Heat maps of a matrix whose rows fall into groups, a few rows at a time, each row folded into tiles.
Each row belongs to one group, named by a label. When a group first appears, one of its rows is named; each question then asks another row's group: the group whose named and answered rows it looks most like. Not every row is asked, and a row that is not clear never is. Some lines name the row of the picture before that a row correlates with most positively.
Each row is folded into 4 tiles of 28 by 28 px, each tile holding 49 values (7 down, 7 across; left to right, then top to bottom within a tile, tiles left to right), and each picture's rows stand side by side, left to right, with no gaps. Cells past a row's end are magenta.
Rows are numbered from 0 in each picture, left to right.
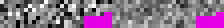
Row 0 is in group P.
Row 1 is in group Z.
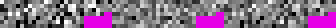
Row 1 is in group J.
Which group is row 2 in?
P
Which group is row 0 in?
P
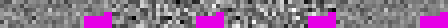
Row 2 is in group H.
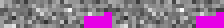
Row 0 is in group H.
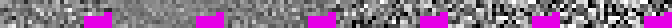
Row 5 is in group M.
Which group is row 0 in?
H
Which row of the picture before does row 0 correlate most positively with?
1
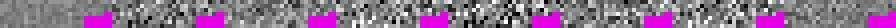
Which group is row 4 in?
P
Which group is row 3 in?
Z
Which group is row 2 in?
Z
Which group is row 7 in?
J
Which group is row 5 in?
J
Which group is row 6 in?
Z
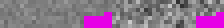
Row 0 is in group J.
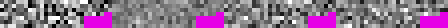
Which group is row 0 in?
M
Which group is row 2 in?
M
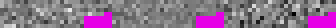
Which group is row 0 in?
H
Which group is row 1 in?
J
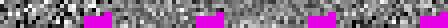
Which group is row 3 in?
P
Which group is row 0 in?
P
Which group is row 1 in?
H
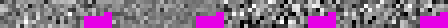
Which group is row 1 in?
J
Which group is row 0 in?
Z
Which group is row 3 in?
P
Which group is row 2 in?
P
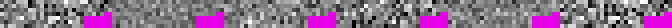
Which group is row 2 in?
Z
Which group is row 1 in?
H
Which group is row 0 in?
M
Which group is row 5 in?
M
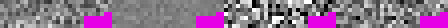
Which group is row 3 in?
J
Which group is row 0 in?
Z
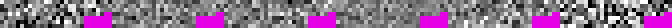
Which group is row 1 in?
J
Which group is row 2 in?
J
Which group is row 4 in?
Z
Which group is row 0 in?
P
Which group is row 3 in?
J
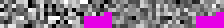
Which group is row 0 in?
M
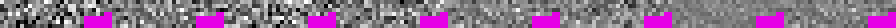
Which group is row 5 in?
Z
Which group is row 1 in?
H
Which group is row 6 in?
H
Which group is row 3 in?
J
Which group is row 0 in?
P
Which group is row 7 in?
H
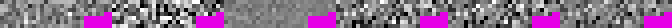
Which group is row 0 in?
Z
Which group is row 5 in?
P
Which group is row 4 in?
P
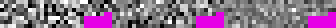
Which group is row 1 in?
P
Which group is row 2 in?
H
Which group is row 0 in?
M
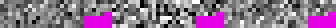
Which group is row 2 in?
Z
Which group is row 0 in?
P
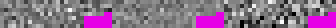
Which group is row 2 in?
P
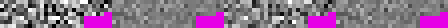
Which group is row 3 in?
J
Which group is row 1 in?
J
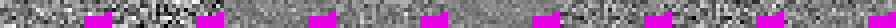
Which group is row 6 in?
J
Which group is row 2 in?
H
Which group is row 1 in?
M
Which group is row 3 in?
Z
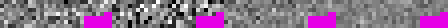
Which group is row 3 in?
Z
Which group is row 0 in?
J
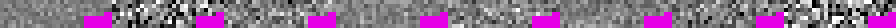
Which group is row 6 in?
P
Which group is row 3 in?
Z
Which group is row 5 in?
Z
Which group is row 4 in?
H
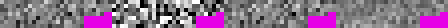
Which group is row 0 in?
P
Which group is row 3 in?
Z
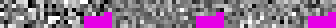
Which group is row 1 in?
H
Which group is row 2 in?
Z
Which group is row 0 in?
M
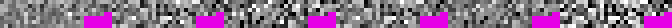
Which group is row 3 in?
M
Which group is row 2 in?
P
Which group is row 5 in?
M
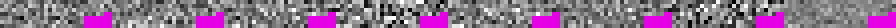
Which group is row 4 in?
H
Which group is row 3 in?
M
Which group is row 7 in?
H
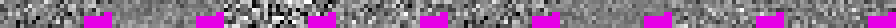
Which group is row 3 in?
Z
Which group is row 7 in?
H
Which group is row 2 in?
M
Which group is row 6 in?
H
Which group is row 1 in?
Z
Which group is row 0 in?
P
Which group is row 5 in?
J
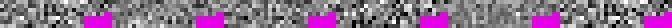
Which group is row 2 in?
J
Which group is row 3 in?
P
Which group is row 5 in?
M
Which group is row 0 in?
M
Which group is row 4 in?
Z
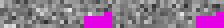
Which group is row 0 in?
H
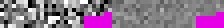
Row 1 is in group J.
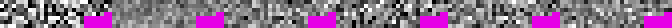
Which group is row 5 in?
H
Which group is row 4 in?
M
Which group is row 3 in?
P
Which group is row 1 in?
Z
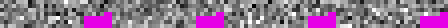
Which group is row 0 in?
M
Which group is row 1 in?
Z
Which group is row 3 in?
H
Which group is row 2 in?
Z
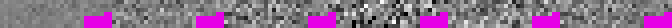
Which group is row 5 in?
J
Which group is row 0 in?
Z
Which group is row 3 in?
P
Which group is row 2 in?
J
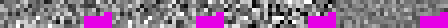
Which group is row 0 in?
Z
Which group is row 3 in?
H
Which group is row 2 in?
M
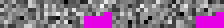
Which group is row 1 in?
P
